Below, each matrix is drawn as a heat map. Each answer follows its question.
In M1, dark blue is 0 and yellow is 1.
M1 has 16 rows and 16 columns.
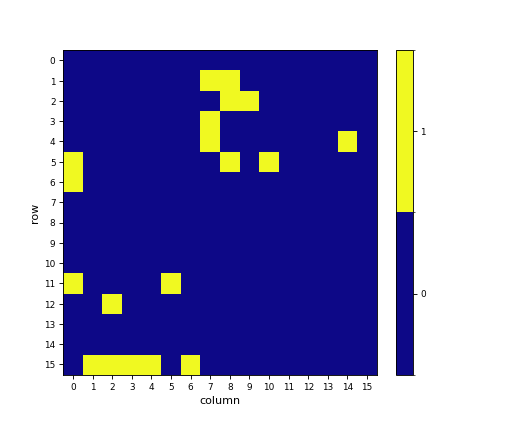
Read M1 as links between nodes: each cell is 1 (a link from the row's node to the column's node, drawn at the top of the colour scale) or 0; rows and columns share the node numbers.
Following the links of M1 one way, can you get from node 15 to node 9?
yes
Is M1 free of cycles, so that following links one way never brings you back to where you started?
yes
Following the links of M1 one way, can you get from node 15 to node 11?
no
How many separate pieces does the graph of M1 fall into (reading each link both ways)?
2
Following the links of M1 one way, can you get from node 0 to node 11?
no
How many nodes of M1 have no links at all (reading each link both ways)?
1
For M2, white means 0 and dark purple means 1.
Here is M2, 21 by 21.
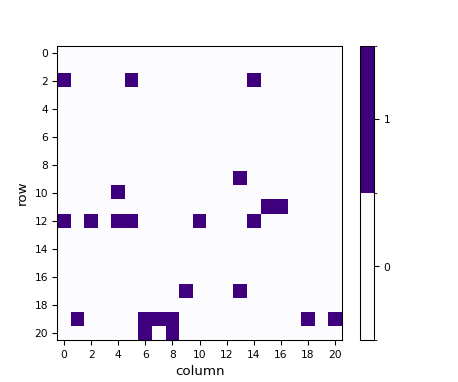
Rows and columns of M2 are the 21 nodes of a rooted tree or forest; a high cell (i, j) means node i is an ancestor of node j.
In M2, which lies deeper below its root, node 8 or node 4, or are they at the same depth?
the same depth
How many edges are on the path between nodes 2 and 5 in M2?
1
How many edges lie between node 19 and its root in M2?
0
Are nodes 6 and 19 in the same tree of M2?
yes
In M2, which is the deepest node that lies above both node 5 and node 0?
2
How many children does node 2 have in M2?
3
